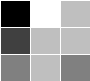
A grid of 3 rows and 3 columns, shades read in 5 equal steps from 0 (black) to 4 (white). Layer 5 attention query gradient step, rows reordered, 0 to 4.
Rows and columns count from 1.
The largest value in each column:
2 4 3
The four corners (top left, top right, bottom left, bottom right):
0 3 2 2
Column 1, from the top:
0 1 2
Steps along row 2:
up same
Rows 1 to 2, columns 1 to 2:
0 4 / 1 3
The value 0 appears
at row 1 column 1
